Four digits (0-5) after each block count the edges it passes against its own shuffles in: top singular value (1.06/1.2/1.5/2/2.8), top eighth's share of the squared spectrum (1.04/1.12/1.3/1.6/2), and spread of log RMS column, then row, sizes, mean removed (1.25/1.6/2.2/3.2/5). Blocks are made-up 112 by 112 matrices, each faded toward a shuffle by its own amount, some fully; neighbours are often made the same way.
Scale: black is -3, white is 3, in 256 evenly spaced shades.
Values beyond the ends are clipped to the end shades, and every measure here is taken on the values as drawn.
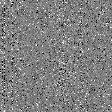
2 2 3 0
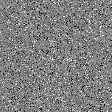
0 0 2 0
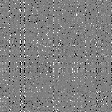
5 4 3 2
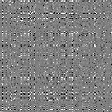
5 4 3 3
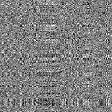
5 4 3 3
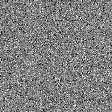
3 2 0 0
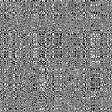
5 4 3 4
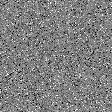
2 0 0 0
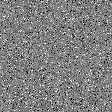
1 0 0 0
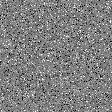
2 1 0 0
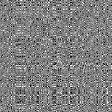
5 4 3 3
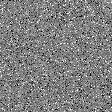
0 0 0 0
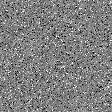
0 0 0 0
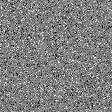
0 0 0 0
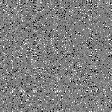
4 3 2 1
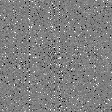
4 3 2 1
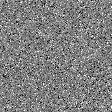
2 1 0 0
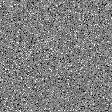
3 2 0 1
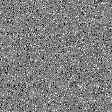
3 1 0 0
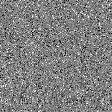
3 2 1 0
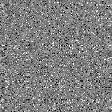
4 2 1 1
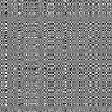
5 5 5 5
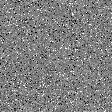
2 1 0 0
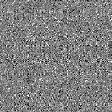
4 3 2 2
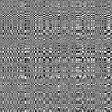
5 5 4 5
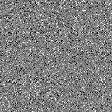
4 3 1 2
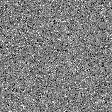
2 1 0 0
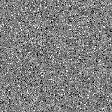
3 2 1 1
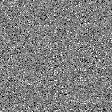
4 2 1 1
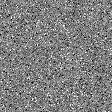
1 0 0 0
